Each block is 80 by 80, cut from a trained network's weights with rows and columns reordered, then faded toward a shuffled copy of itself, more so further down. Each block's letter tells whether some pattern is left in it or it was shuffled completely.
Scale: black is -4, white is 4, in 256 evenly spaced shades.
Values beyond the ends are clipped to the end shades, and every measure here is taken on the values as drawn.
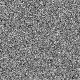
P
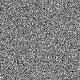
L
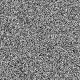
P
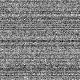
L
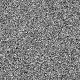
P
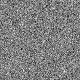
P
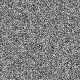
L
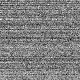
L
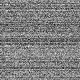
L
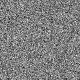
P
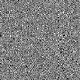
L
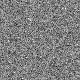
P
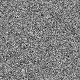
P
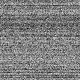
L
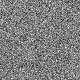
P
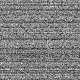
L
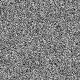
P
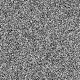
P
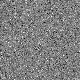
P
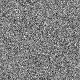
P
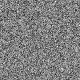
P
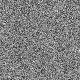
P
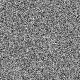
P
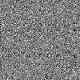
L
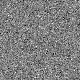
P
